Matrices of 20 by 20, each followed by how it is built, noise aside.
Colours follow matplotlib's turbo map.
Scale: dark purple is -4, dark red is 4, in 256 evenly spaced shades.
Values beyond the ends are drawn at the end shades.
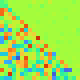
lower triangular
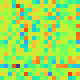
low rank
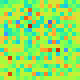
low rank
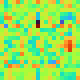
low rank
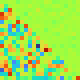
lower triangular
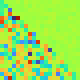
lower triangular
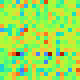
low rank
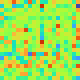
low rank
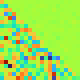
lower triangular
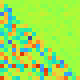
lower triangular
